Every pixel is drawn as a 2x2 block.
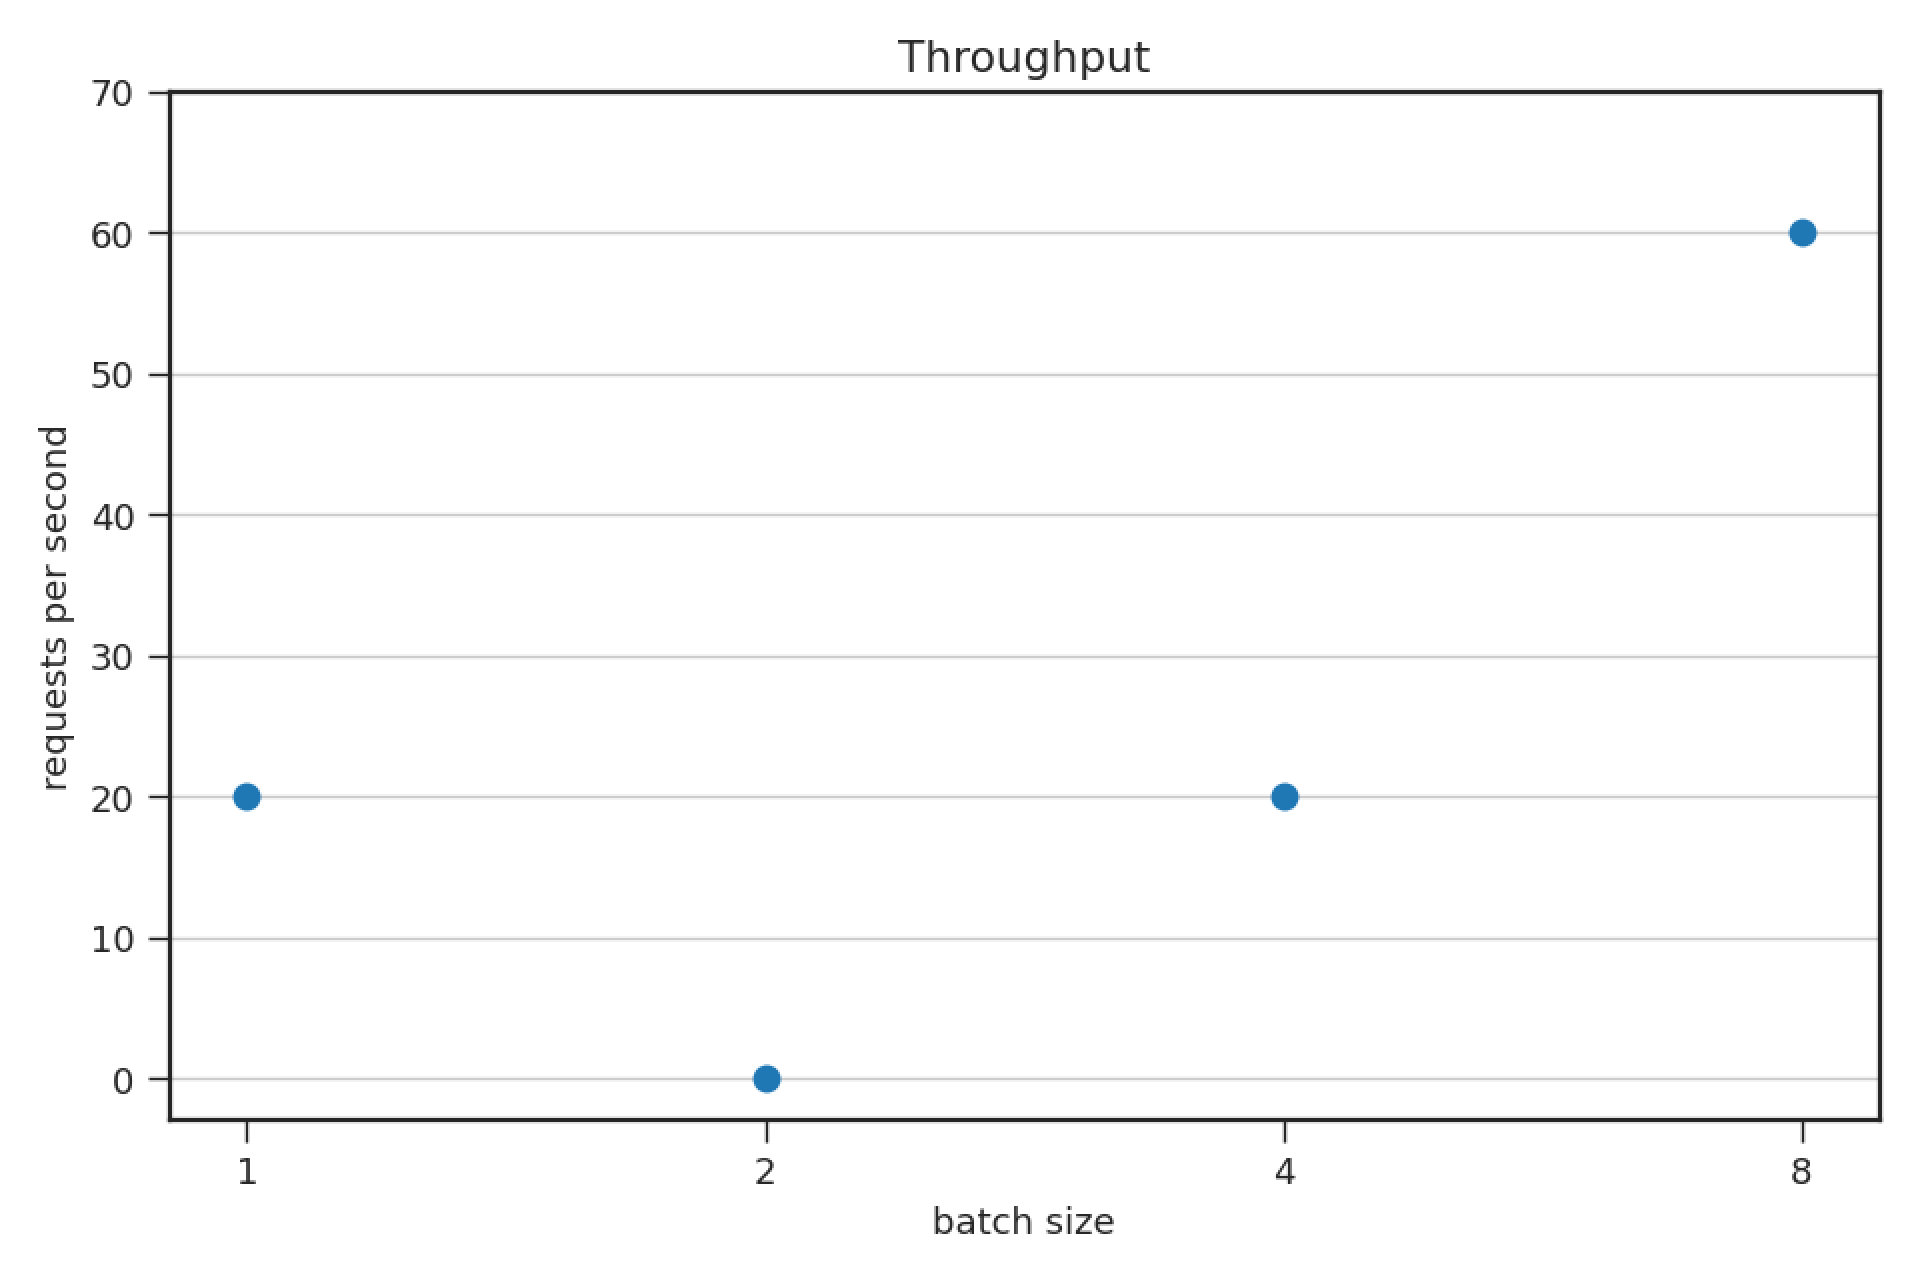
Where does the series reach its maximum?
8
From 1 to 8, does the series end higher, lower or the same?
higher
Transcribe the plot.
Title: Throughput
x-axis: batch size, ticks 1 2 4 8
y-axis: requests per second, ticks 0 10 20 30 40 50 60 70
Values:
20 0 20 60
